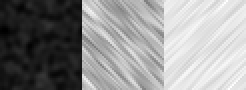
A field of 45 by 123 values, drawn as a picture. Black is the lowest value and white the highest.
It is made of 1 by 3 panels. Panel 1,1: very low, blotchy, faint in contrast. Panel 1,2: high, slanting down to the right. Panel 1,3: very high, slanting up to the right, faint in contrast.
